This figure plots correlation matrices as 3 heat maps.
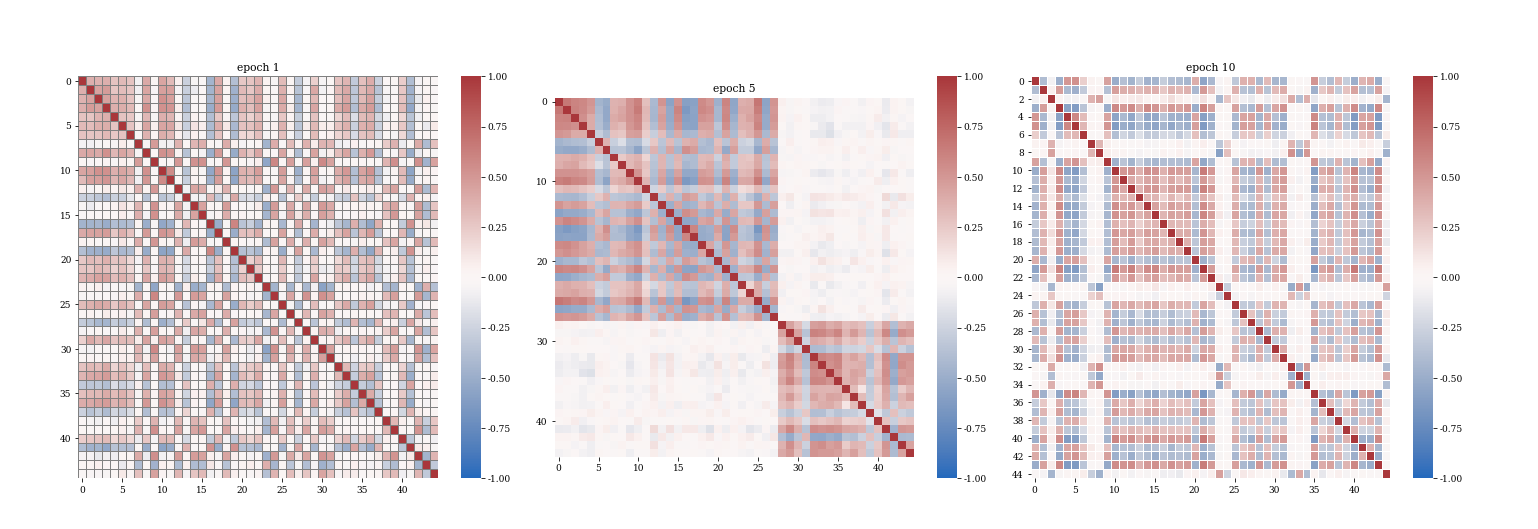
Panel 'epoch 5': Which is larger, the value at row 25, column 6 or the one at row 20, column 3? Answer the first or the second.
the second
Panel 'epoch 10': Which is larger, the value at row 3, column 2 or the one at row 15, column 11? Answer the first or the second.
the second
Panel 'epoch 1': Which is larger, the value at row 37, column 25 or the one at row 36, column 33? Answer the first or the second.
the second
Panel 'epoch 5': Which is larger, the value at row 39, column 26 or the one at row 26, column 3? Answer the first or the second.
the first
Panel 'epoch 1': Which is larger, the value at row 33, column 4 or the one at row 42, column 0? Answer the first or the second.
the first
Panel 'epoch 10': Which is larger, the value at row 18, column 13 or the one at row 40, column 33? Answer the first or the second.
the first
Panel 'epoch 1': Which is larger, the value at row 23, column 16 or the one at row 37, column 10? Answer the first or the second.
the first
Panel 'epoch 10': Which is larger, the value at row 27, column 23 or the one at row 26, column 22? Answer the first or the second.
the first
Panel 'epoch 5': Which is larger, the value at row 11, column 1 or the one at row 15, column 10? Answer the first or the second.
the second
